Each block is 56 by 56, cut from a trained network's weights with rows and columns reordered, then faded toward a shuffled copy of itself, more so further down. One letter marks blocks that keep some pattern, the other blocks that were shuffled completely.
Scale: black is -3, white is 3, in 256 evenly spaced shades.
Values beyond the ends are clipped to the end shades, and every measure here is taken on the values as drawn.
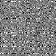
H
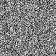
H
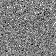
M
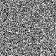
H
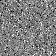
M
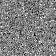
M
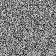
M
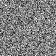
M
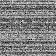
H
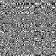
H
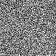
M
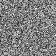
M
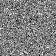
M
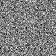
H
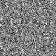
H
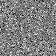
M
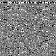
H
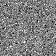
M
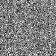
H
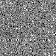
H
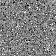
M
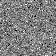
M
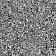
H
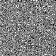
H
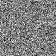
H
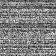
H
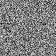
M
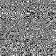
H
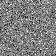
M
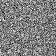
M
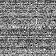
H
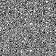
H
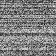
H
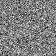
M
